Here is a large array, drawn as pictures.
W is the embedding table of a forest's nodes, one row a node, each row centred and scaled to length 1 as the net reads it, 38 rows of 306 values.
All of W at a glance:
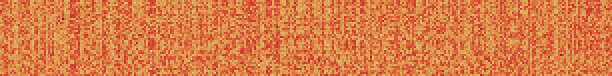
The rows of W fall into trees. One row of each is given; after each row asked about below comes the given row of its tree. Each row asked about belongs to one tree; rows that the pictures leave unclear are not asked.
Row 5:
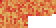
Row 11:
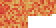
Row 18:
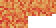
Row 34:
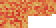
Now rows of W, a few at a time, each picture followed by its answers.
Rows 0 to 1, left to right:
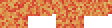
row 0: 5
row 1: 5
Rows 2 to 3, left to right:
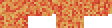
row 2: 5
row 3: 11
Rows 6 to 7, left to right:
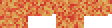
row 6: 5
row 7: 34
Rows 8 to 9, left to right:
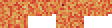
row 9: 18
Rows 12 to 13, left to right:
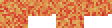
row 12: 18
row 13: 5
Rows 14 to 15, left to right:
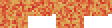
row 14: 11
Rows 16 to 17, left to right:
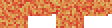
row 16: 5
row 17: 18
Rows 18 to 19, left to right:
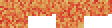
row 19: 34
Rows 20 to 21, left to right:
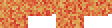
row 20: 5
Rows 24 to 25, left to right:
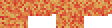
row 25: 18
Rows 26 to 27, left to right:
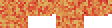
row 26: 18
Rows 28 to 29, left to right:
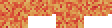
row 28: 34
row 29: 34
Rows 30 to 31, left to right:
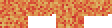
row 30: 18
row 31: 18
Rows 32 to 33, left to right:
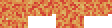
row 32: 11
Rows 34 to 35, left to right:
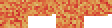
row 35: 5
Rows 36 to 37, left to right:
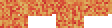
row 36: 5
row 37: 11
